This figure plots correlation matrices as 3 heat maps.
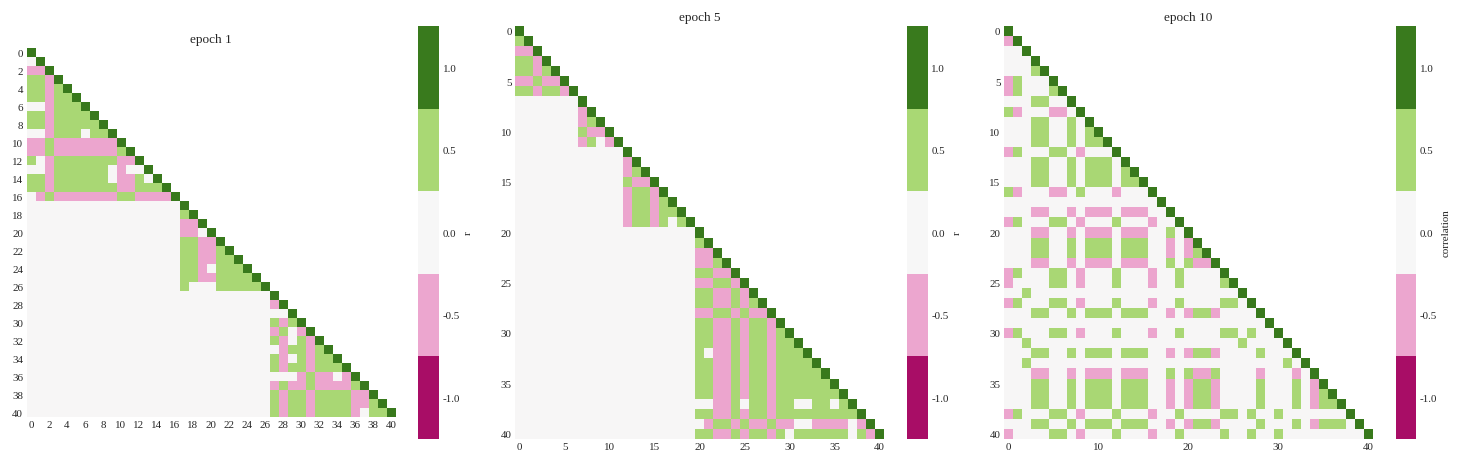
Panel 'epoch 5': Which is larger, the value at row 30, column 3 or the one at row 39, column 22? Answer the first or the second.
the second
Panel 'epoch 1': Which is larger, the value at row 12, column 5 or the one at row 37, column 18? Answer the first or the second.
the first
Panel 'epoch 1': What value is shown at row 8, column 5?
0.5
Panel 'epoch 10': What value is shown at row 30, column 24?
0.5
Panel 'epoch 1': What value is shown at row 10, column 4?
-0.5
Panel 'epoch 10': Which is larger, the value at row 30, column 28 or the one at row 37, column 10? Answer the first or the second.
the second
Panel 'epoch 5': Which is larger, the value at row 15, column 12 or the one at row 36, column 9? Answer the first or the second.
the first
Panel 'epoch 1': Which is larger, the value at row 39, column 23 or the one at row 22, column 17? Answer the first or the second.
the second
